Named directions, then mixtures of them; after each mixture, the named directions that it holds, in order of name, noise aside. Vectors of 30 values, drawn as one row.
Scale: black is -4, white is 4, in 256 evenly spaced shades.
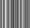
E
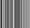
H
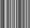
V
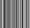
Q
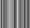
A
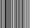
E, H, Q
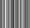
E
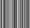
A, Q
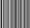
A, E, H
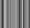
Q, V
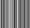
A, V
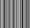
H, Q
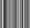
A, Q, V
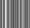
E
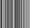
H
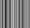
E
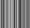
A, V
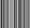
A, H, V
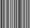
A, H, V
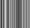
E, H, V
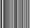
A, H, Q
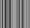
A, E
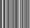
E, Q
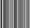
A, H, Q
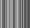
A, H
